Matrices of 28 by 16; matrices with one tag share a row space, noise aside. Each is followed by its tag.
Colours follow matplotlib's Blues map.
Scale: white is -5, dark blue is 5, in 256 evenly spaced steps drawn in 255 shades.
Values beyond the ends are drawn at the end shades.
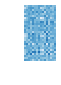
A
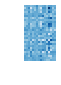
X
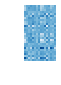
A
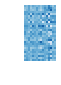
X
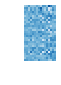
X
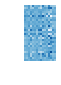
X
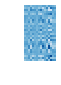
X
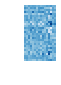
X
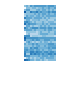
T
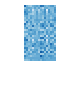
A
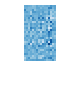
X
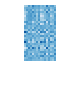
A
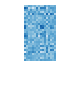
A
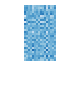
A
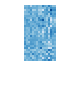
X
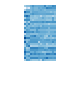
T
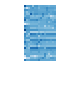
T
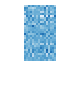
A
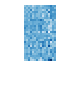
X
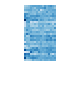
T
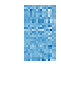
X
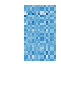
A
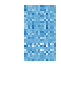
A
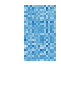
A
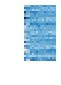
T
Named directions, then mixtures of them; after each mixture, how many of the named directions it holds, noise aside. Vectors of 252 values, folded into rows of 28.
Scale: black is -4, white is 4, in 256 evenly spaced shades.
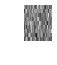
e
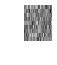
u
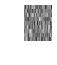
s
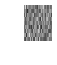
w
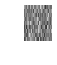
three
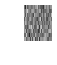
one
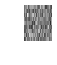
three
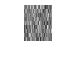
two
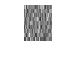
two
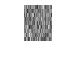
two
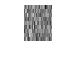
three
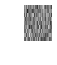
two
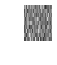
three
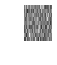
three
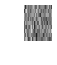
three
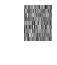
three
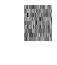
two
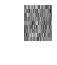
one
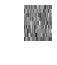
one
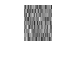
one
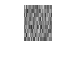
one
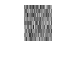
three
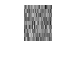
three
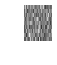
three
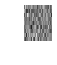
three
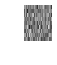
two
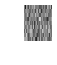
two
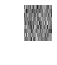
two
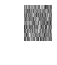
three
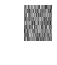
three
